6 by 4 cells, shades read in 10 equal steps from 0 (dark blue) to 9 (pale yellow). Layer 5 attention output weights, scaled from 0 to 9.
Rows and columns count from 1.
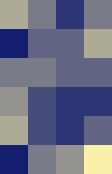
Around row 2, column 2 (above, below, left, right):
4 4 0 3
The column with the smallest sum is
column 3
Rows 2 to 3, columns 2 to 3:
3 3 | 4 3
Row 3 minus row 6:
4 0 -2 -6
